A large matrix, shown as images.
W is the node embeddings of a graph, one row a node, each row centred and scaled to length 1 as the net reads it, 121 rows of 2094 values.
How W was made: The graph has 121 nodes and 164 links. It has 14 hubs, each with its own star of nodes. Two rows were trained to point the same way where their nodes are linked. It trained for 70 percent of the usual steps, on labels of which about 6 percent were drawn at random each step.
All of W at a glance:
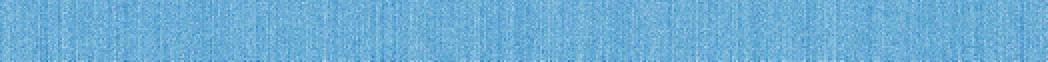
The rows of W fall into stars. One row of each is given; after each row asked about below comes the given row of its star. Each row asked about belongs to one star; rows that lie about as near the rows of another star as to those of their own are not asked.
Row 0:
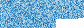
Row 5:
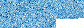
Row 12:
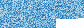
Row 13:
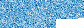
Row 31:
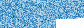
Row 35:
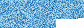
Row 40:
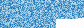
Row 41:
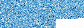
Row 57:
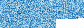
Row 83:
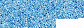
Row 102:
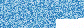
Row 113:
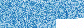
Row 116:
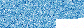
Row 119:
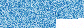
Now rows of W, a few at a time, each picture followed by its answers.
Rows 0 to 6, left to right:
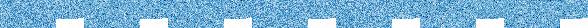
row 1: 35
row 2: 119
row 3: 12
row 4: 13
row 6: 31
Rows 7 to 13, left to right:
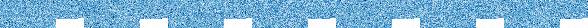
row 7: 116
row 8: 116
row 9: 0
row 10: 5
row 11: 0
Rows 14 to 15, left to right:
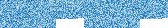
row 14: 113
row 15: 116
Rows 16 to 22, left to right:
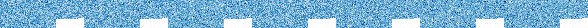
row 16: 116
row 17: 102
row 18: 12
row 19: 41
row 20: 116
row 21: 31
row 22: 102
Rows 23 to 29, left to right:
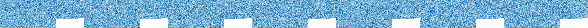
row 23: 119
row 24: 40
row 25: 113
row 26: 116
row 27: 0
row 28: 83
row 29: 116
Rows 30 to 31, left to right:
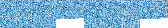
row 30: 41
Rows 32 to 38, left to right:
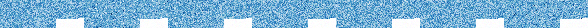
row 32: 13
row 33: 113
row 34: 40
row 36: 119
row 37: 35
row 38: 13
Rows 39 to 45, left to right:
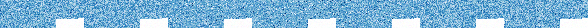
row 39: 35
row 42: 35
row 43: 83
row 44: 41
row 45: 119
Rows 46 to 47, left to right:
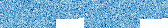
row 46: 13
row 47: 5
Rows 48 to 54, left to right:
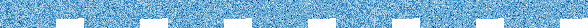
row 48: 35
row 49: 102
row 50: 13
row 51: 41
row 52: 31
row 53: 113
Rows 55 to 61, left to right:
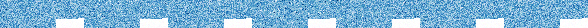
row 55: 5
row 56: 57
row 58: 12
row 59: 83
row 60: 5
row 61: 12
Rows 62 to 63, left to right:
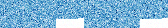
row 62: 119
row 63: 83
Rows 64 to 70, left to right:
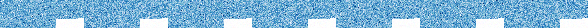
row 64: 41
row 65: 31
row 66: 102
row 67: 41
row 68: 119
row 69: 0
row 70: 40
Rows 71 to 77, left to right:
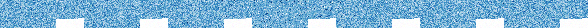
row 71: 12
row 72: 41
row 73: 40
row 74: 116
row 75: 57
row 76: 57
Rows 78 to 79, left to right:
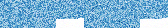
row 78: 83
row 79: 40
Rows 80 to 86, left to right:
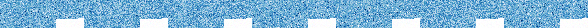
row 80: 13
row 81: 57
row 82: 83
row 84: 102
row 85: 83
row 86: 83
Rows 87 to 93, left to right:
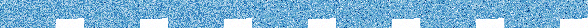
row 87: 12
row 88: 102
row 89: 0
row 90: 83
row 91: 113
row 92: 5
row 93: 5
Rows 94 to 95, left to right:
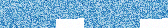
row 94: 57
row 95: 57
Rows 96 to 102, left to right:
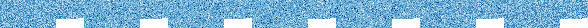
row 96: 113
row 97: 0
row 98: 40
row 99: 35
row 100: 12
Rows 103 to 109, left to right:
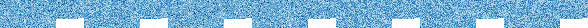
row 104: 12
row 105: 12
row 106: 13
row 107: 119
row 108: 31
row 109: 5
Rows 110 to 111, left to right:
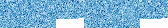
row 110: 119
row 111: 31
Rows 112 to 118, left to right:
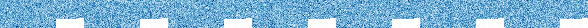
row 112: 13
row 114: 113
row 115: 119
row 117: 83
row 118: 119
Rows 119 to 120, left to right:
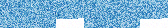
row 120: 113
